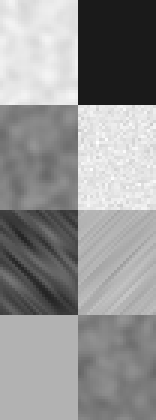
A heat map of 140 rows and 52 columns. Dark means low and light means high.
It is made of 4 by 2 panels. Panel 1,1: very high, blotchy, faint in contrast. Panel 1,2: very low, flat. Panel 2,1: middling, blotchy, faint in contrast. Panel 2,2: very high, fine-grained, faint in contrast. Panel 3,1: low, slanting down to the right. Panel 3,2: high, slanting up to the right, faint in contrast. Panel 4,1: high, flat. Panel 4,2: middling, blotchy, faint in contrast.
